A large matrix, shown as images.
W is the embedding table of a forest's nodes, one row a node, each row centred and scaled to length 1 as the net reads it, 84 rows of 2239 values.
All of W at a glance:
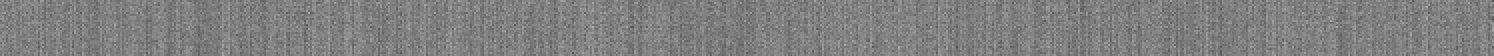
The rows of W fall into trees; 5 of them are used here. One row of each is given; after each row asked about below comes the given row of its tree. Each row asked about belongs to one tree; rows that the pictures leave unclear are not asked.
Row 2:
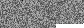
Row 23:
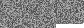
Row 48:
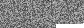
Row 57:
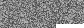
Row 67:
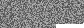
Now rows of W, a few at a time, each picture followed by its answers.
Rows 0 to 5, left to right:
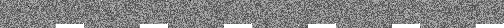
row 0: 2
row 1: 48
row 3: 57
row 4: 57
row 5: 2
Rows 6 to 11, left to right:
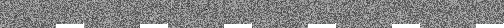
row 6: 48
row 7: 57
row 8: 23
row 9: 2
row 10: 67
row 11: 2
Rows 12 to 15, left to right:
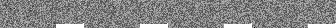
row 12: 57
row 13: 2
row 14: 48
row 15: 48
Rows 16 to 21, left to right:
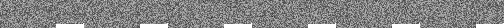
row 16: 2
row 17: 57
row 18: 67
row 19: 67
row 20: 67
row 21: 57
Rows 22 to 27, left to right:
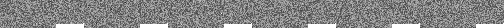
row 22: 48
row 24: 2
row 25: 2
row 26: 67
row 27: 67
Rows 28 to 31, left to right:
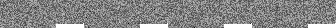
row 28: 2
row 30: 48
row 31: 48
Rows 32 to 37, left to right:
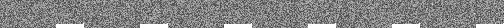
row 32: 67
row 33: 57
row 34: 57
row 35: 48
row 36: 67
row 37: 23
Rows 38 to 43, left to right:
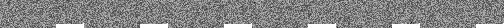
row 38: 67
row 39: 57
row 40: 2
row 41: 2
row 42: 57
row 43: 67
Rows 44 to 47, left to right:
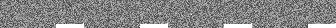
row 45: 48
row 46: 2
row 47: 57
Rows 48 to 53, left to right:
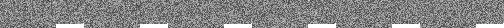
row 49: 2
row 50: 67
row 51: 67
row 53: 48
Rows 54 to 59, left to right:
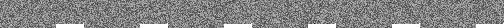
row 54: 67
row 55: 48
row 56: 2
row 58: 67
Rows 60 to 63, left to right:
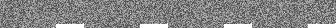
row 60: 67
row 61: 48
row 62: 67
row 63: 48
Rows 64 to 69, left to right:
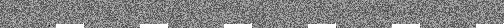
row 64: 2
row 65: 48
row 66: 67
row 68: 2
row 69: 2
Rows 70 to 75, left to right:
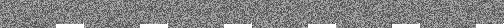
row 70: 48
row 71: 48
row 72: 67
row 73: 2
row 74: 57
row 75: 2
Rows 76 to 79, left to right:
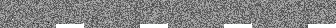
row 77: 57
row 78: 67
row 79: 57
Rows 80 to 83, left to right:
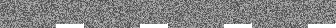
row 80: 48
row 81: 2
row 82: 67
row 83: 48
